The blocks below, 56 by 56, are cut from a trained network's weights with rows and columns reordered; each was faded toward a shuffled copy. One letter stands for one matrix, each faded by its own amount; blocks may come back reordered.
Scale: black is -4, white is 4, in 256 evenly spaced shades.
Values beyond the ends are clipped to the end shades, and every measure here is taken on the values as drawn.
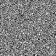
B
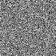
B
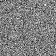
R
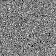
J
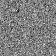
J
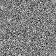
R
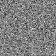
J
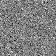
J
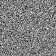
J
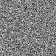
R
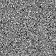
B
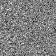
J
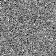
B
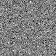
J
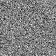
J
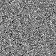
B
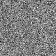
R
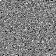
J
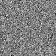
R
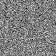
R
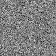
R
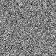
R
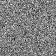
R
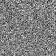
B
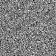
R
